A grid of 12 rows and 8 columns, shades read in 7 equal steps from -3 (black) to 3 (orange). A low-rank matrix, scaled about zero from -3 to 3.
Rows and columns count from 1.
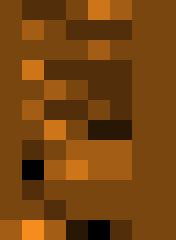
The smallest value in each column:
0 -3 -1 -2 -3 -2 0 0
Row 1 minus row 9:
0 2 -2 -2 1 0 0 0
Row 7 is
0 0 2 0 -2 -2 0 0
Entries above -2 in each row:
8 8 8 8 8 8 6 8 7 8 8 6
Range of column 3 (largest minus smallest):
3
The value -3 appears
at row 9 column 2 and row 12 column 5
